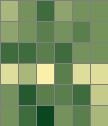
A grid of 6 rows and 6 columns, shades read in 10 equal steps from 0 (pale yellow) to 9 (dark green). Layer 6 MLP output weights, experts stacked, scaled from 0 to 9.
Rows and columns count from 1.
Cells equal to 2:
1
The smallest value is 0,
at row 4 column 3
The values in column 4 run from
4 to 7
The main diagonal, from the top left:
3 5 6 6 7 3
